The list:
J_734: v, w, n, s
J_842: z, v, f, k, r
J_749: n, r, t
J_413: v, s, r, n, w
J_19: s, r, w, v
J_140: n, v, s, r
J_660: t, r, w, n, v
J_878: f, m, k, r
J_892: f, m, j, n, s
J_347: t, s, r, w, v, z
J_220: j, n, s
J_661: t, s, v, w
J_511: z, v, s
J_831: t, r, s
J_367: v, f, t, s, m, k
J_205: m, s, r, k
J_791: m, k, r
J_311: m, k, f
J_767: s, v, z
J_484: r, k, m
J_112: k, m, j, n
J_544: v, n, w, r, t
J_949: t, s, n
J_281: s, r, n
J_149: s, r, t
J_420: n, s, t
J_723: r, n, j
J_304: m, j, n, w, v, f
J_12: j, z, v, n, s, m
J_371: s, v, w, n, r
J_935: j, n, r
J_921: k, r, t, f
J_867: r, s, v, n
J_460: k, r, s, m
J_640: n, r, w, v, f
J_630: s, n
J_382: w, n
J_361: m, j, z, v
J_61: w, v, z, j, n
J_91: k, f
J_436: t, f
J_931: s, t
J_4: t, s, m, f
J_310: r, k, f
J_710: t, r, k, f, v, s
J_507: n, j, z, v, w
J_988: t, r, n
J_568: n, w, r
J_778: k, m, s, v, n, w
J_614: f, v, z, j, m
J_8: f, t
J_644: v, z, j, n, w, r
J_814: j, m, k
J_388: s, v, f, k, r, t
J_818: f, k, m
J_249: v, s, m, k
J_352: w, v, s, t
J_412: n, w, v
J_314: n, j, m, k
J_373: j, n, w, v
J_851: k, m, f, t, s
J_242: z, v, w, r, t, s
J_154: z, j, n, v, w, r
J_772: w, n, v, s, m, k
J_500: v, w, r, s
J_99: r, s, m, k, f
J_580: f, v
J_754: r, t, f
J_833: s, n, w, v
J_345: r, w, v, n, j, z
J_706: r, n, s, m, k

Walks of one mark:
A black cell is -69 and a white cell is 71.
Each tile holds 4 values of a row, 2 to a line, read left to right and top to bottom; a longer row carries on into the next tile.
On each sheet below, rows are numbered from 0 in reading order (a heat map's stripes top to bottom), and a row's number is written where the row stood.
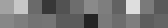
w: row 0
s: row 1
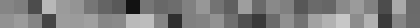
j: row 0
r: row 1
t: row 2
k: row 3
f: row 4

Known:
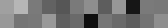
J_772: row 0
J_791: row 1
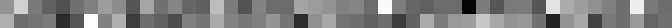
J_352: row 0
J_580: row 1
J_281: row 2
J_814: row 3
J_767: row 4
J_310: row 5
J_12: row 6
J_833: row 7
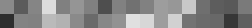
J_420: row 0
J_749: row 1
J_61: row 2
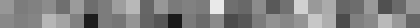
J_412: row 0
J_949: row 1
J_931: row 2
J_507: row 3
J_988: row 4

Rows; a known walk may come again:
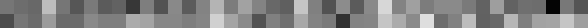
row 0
J_149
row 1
J_99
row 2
J_140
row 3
J_281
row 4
J_420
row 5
J_544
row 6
J_310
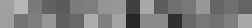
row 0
J_772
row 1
J_818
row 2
J_778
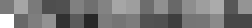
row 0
J_500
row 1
J_4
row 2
J_661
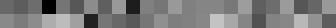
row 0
J_484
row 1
J_791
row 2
J_412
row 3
J_988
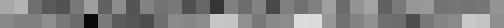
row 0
J_382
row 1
J_205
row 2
J_706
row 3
J_749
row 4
J_436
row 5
J_568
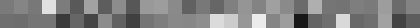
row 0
J_388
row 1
J_304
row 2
J_640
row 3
J_614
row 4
J_413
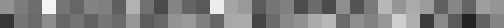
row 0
J_833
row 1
J_19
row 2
J_220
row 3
J_460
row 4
J_314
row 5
J_361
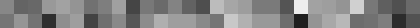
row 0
J_814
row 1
J_851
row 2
J_935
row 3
J_12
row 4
J_352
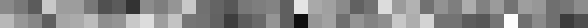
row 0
J_373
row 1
J_723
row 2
J_61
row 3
J_154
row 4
J_507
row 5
J_644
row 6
J_367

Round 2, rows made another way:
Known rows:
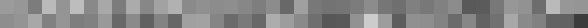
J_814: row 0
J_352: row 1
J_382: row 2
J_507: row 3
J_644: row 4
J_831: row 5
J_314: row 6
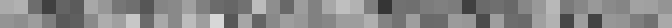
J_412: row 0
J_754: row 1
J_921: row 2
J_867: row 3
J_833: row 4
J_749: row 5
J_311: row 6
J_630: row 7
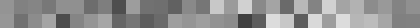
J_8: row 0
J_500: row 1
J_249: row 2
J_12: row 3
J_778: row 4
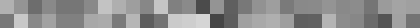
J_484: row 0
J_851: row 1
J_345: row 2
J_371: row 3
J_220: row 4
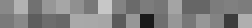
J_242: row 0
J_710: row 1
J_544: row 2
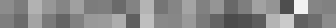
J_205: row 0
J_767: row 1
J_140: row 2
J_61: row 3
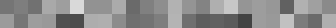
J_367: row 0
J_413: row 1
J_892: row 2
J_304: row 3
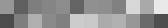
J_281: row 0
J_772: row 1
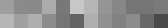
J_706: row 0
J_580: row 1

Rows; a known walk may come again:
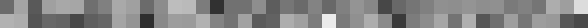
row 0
J_734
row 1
J_791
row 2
J_833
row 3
J_149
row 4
J_568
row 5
J_818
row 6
J_367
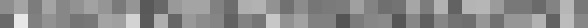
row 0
J_460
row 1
J_310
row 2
J_949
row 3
J_484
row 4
J_420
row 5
J_511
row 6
J_767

